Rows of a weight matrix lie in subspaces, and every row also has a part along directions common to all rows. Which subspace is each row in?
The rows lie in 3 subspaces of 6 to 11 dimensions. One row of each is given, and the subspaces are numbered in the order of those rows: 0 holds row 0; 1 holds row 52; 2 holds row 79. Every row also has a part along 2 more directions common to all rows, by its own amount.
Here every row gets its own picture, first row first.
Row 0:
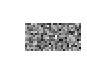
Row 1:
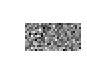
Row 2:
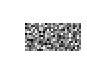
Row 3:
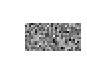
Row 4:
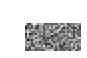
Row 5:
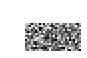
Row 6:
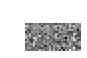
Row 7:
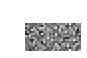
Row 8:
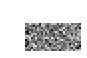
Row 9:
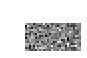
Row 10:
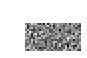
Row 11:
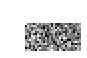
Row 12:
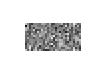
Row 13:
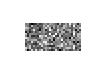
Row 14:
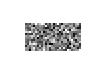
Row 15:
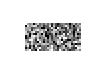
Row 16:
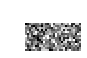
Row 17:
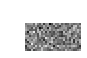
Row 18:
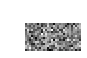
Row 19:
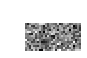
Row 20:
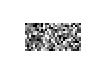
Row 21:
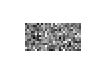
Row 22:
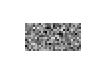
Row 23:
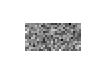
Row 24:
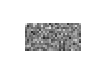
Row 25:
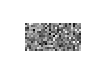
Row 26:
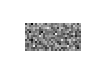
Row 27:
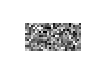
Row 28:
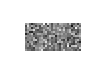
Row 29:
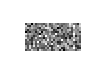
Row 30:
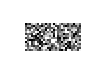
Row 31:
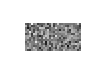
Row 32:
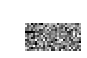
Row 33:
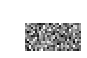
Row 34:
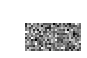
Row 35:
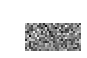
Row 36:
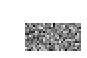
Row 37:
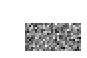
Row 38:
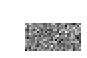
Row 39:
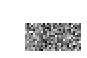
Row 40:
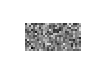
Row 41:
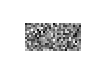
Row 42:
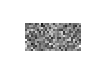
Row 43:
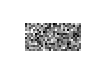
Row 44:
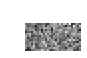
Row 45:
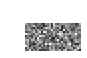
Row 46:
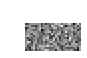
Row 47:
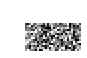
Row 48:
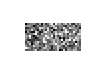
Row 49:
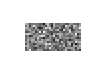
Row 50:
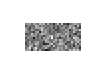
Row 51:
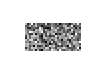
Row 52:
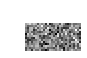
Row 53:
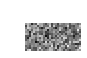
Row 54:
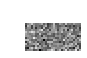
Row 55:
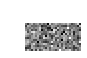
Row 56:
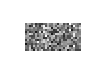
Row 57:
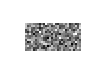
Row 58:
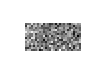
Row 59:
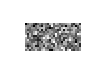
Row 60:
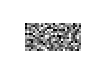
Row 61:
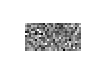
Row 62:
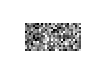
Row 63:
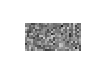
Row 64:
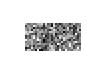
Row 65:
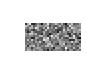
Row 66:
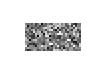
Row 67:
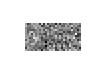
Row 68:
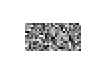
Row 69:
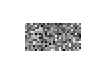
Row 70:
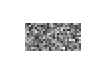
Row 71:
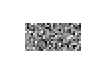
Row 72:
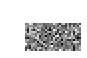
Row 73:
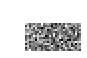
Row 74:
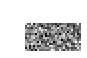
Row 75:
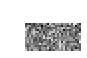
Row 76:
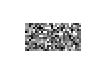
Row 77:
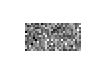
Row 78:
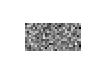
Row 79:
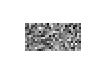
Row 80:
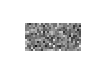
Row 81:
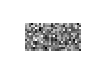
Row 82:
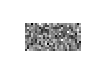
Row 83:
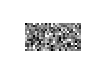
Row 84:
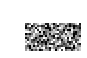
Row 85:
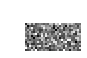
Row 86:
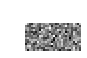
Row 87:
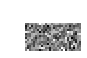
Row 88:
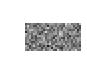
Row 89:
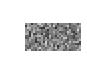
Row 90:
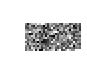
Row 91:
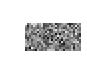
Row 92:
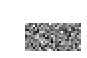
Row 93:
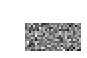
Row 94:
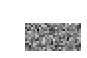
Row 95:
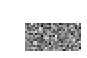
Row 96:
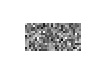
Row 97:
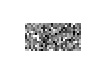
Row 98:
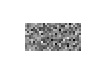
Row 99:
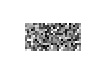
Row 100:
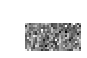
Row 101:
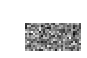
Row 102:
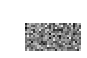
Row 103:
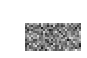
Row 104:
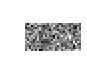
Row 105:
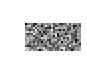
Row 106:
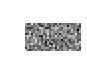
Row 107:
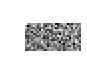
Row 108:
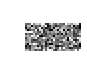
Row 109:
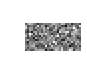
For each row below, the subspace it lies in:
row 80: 2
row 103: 2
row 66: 2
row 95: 0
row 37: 1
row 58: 2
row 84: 0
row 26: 0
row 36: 2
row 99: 1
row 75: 1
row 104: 2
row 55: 1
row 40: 1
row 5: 0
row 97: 1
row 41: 2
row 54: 2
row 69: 0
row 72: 1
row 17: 2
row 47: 1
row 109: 1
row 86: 1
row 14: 2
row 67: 0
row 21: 0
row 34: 2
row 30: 2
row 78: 2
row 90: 2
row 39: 0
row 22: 2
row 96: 2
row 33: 2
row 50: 1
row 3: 1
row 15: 0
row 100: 1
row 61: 0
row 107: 1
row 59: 1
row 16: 1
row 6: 0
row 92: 2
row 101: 1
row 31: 0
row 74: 0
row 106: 0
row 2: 1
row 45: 2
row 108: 2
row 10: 0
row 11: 0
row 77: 0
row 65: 1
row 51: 0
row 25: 1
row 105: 1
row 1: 0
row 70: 1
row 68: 2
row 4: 1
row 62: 0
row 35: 2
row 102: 1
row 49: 2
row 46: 1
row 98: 0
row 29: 0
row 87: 0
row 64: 2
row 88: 2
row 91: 1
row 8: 2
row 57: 1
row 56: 2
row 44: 1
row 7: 0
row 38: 1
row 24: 1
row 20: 1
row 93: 2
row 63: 1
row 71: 0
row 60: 1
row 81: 0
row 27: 2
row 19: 2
